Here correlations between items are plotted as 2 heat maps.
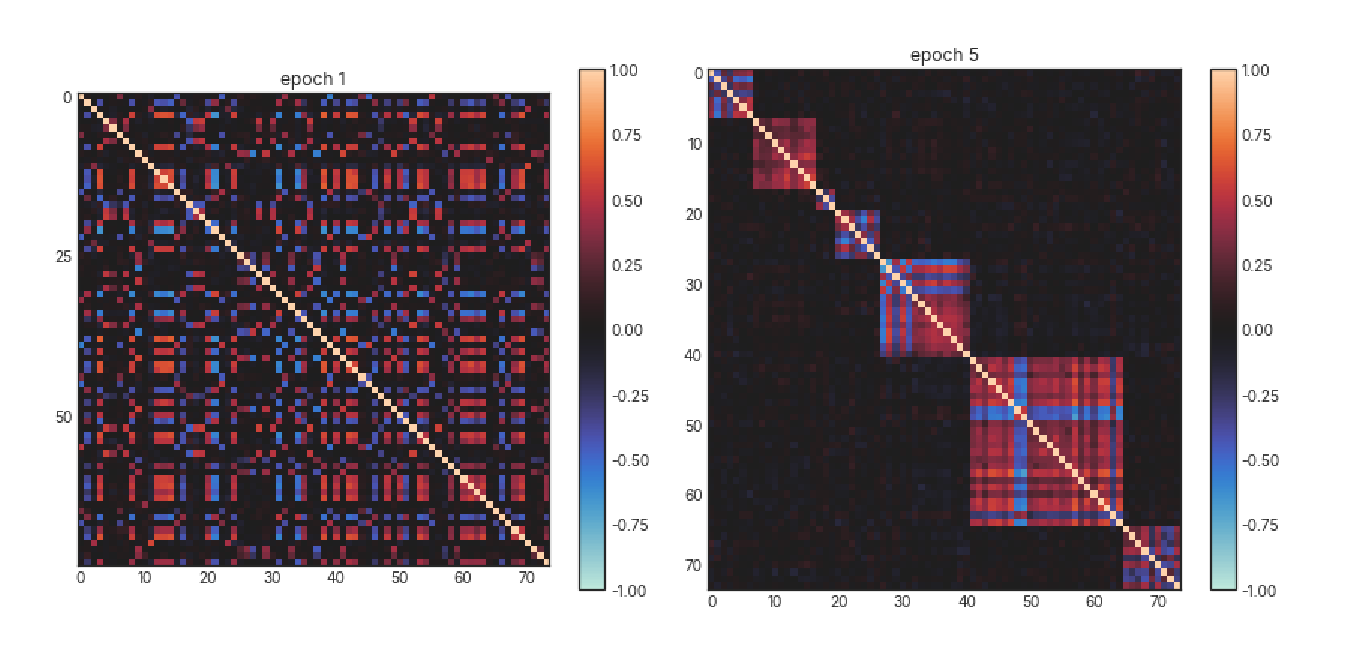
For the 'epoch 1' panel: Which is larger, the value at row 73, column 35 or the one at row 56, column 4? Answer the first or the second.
the second
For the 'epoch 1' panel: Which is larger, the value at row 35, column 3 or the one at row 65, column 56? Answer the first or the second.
the first
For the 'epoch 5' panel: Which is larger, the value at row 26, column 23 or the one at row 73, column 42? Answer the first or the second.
the first
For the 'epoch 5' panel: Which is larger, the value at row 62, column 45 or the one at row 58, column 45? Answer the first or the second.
the first
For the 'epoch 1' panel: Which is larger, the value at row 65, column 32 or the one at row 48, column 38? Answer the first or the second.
the second
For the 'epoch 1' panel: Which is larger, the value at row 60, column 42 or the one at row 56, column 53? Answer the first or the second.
the first
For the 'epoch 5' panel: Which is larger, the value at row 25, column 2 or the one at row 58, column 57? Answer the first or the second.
the second
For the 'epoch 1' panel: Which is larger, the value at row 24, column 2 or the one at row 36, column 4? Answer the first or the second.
the second
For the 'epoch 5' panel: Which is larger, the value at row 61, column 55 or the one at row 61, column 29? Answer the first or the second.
the first
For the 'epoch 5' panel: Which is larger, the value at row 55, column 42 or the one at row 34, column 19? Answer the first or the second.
the first
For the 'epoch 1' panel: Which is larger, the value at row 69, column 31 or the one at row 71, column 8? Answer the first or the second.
the second
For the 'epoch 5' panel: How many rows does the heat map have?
74
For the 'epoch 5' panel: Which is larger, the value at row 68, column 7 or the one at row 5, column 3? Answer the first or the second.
the first
